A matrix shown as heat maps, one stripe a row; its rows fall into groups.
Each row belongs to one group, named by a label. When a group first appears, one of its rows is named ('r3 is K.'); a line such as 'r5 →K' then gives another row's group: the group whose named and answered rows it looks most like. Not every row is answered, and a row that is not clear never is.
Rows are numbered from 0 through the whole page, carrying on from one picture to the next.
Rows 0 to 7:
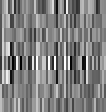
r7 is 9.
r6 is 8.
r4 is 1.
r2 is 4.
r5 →1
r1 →1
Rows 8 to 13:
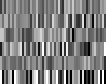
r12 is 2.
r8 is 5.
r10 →9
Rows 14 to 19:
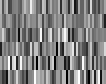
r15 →2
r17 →5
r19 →8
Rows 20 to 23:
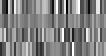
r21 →8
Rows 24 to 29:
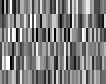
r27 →1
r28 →1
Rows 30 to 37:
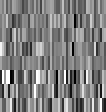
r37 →2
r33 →9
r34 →2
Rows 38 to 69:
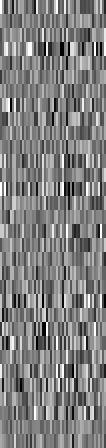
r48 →2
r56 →2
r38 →8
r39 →2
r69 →9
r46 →8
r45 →1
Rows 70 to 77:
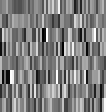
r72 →4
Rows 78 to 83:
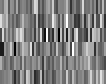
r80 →4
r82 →2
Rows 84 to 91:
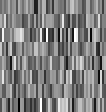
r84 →8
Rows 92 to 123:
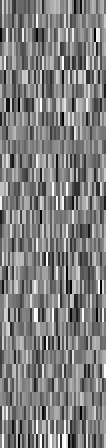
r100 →5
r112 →8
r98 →2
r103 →1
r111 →8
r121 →4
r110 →4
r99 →9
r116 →4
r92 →4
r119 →8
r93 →1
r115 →1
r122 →1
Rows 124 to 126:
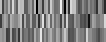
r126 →9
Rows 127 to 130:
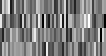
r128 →2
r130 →4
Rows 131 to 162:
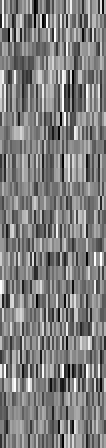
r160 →8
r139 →1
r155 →2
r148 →9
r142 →5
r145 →8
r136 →9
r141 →2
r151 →9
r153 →4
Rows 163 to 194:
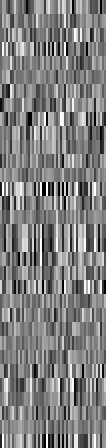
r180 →5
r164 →1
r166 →4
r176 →4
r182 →5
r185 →1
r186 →8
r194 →4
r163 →9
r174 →5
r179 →5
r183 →2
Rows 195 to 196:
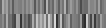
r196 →1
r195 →4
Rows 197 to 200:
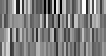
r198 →4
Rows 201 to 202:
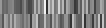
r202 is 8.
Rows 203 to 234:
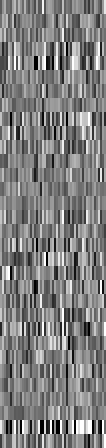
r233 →2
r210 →4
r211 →2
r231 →2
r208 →5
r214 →8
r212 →1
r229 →2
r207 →8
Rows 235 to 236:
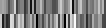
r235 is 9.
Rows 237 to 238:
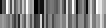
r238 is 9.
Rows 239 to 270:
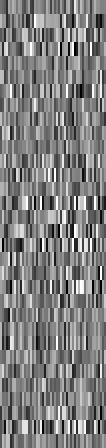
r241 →5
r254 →9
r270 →1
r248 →1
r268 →9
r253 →5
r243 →8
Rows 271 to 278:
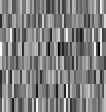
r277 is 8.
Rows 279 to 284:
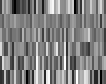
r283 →1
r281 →2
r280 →8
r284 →9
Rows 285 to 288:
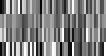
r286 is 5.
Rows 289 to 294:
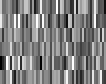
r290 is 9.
